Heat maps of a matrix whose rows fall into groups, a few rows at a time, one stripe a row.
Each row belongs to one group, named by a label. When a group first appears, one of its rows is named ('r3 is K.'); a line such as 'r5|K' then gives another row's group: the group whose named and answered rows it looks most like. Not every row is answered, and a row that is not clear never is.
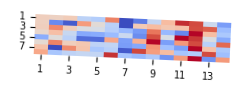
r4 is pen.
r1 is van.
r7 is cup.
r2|cup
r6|pen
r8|van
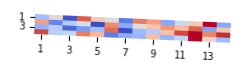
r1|cup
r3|van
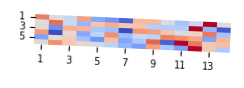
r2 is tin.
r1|cup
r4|van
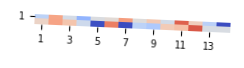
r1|tin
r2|van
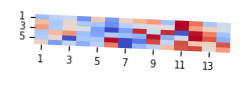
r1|tin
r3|cup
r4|pen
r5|van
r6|van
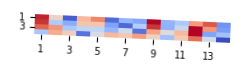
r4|tin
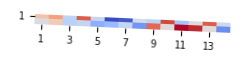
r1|cup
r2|pen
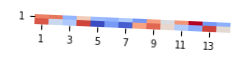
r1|pen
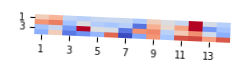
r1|pen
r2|pen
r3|cup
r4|van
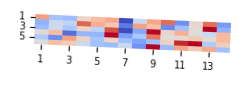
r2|cup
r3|van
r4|van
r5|van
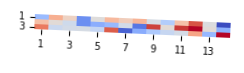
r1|tin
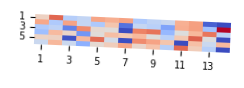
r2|van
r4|tin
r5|cup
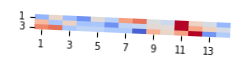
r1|tin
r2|pen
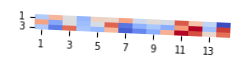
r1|tin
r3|van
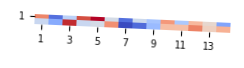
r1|cup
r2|van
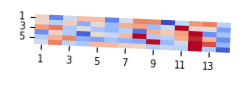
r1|cup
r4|tin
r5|pen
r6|tin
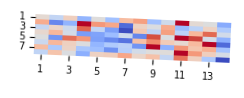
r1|tin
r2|cup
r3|cup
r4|pen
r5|cup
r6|pen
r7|pen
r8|tin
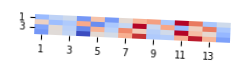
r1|tin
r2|cup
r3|tin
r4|tin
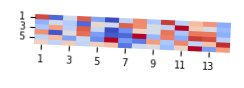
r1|cup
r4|cup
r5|van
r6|van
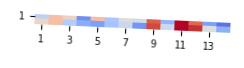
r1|tin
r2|pen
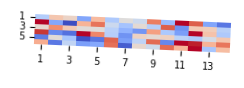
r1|tin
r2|cup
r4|cup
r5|van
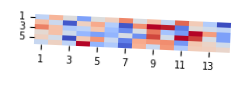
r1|tin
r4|pen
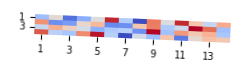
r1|van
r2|cup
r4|cup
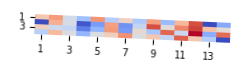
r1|tin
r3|van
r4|tin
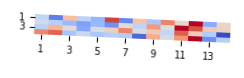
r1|van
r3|tin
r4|pen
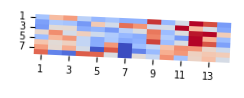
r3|pen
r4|pen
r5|pen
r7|van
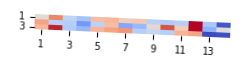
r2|van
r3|tin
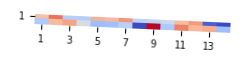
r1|tin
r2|pen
